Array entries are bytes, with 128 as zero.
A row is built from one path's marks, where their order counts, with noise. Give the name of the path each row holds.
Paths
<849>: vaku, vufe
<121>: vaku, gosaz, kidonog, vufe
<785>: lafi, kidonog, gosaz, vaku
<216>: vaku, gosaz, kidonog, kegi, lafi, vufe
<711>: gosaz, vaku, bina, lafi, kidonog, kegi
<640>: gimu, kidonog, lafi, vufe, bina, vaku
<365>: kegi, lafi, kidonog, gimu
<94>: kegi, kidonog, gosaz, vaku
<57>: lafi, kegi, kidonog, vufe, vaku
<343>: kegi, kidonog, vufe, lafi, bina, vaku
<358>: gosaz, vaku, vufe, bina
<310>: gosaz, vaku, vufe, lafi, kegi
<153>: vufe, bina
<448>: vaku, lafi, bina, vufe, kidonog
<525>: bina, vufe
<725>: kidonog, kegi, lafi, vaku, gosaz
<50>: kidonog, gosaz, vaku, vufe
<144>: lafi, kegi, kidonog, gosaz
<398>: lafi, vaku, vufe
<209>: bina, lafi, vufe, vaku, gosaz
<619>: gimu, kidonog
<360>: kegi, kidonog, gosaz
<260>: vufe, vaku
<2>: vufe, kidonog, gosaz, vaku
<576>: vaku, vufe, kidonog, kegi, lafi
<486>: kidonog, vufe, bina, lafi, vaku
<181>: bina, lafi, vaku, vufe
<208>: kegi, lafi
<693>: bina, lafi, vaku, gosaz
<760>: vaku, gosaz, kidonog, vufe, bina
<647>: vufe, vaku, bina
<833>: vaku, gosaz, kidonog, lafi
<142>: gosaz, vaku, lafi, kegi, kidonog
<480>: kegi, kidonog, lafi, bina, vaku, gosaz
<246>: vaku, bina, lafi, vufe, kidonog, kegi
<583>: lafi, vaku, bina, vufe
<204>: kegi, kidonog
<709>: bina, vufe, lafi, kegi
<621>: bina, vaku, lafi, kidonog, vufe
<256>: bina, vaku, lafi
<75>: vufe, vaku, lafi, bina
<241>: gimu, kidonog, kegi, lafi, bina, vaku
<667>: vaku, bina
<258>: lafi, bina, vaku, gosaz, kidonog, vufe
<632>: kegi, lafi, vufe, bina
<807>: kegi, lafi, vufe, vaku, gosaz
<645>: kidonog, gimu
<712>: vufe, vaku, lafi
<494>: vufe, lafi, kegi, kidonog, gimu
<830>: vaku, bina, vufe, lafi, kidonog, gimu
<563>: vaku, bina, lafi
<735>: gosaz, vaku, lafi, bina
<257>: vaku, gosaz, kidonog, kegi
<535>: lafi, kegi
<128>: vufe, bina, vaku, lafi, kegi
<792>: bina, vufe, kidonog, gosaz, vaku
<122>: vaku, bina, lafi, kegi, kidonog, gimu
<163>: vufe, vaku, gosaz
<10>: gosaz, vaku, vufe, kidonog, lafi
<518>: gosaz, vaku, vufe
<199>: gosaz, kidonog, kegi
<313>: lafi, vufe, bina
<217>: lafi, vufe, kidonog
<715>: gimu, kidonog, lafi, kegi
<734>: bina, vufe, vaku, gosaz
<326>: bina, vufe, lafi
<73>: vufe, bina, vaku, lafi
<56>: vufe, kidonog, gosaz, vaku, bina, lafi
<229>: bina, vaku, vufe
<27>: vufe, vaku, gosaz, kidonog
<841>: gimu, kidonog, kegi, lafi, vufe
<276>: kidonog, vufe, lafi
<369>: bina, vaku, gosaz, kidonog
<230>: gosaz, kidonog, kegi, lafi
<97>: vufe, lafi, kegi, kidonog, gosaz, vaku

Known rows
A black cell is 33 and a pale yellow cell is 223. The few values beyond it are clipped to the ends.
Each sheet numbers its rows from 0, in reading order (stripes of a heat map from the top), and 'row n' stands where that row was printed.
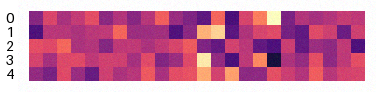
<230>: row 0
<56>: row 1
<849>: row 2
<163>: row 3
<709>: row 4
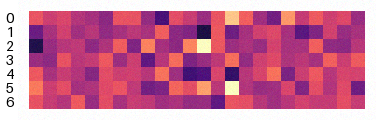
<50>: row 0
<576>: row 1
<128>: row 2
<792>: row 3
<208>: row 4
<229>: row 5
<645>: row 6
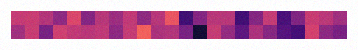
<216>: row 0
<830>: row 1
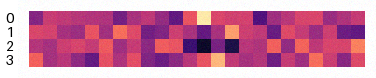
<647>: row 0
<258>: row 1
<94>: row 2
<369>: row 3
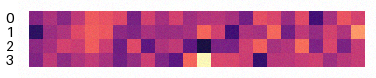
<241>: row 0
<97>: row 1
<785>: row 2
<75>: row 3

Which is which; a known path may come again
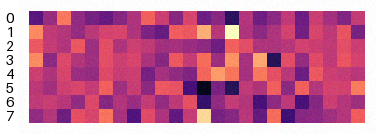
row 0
<257>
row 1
<181>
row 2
<645>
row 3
<734>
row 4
<256>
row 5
<94>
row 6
<216>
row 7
<494>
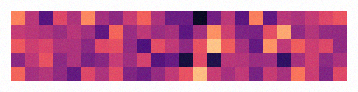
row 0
<365>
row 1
<313>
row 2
<50>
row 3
<833>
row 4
<369>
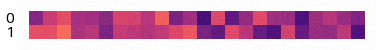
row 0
<563>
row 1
<849>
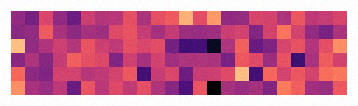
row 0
<709>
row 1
<535>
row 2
<360>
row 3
<241>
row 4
<725>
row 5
<204>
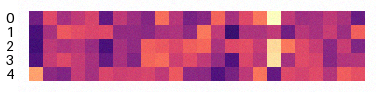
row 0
<10>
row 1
<2>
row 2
<310>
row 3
<199>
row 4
<807>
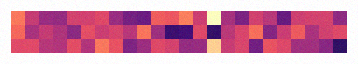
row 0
<621>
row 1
<208>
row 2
<583>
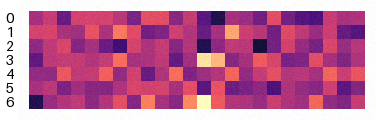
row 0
<122>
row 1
<258>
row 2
<760>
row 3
<73>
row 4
<792>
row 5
<448>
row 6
<128>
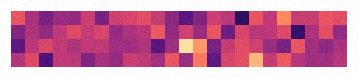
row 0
<632>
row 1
<640>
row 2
<712>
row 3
<142>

